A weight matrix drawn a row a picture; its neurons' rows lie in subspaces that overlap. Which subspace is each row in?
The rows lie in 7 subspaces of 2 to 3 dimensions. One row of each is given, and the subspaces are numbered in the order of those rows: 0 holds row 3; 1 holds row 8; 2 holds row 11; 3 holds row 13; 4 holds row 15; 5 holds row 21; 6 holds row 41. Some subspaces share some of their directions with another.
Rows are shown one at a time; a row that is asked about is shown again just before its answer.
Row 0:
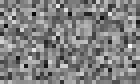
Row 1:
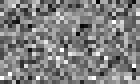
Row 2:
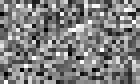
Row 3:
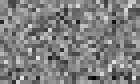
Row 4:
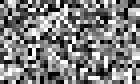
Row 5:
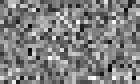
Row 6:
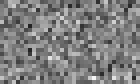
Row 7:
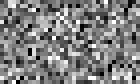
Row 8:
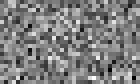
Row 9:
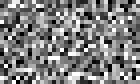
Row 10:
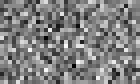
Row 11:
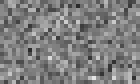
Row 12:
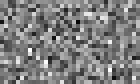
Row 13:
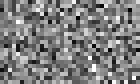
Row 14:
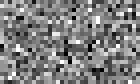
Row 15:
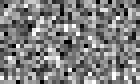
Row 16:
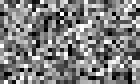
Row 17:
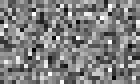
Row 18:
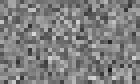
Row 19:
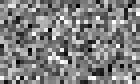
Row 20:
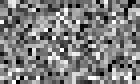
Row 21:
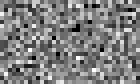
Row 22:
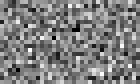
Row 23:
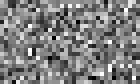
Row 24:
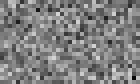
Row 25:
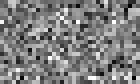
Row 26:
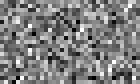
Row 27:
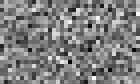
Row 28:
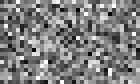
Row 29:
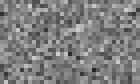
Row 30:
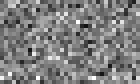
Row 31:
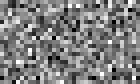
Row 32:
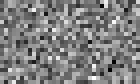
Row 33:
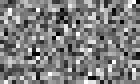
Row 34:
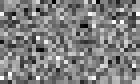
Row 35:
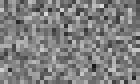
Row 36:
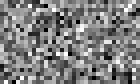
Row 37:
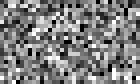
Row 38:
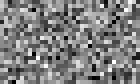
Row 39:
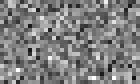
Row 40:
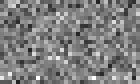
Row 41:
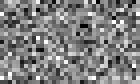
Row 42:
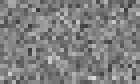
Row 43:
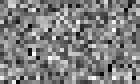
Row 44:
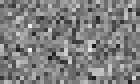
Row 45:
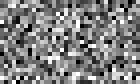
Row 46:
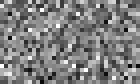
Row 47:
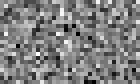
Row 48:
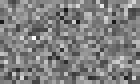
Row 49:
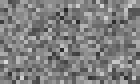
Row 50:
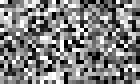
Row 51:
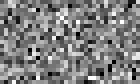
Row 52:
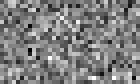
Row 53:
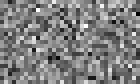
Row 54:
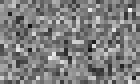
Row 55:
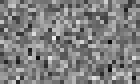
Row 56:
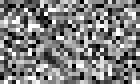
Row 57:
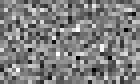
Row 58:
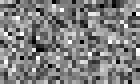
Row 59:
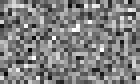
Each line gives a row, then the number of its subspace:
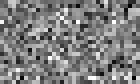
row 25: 0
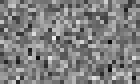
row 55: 6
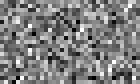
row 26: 1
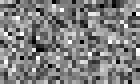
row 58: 6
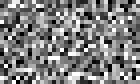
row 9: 2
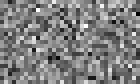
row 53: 6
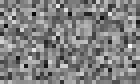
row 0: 1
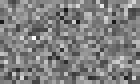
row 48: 0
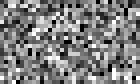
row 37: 4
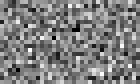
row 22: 5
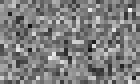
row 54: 3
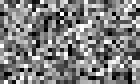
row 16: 5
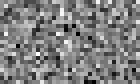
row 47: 4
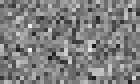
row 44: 3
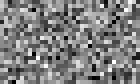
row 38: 3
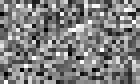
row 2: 5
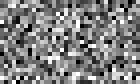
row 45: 2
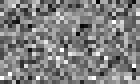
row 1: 1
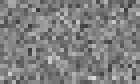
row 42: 6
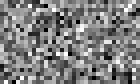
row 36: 5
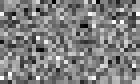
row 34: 6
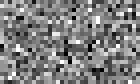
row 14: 3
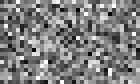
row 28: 6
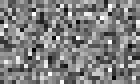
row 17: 1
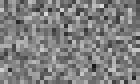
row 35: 3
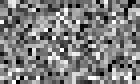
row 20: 0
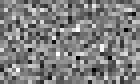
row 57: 5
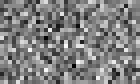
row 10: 2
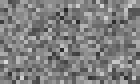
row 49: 0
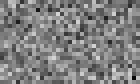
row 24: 3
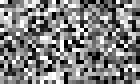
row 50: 2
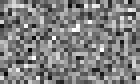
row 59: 5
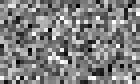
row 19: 3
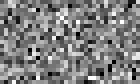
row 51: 4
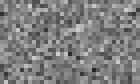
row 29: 5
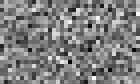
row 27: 3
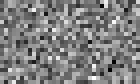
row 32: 3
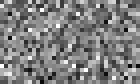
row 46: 2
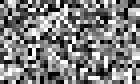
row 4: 2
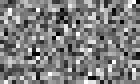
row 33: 4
